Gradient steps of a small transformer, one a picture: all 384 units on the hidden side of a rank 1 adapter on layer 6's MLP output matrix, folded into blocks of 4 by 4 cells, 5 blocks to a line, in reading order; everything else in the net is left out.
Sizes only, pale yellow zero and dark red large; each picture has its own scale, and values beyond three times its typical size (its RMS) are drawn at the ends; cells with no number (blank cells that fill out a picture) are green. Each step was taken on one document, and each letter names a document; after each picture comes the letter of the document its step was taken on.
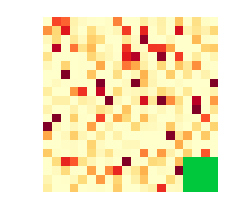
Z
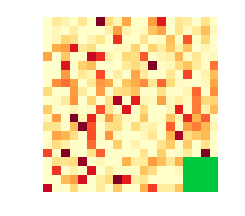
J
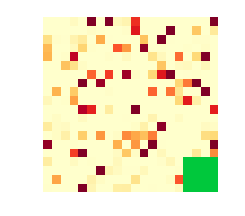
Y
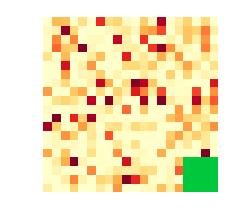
J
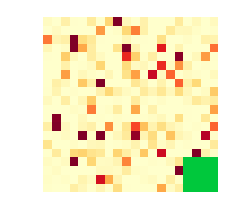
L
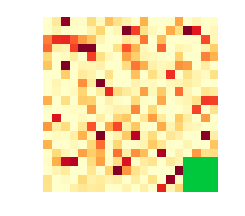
L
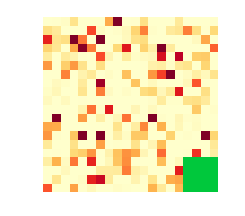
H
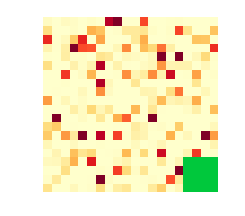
H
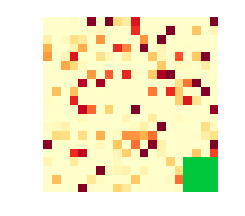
Y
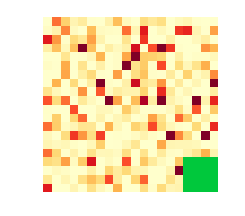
Z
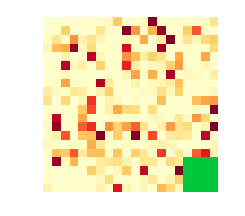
L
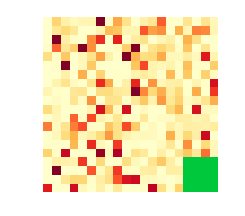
J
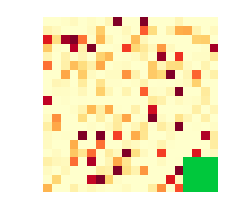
H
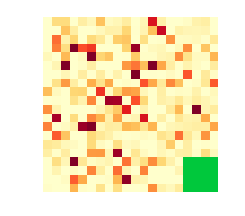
J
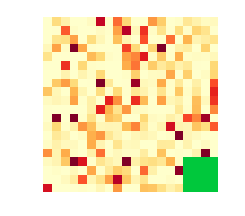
J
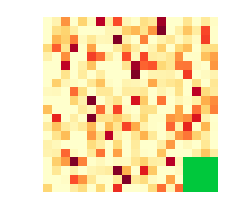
J
